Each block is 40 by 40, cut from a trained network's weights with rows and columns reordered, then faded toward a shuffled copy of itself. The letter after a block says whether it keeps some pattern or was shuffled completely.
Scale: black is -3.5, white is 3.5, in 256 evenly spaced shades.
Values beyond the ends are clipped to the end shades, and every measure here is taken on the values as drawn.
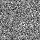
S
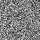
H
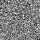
S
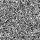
S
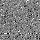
H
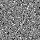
S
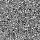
S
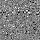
H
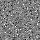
S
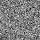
S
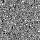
S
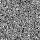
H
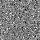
S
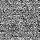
H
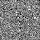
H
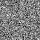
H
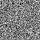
S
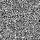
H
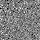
H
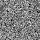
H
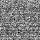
H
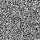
S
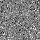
S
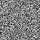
H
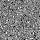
S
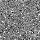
S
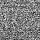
H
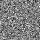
S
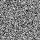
S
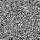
H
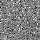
S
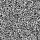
S
